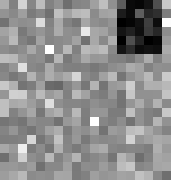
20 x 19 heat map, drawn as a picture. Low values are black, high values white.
Roughest part: top right. Odd patch: lower, in the top right. Ninth with the lowest average: top right. Histogram: skewed, a long tail of low values.
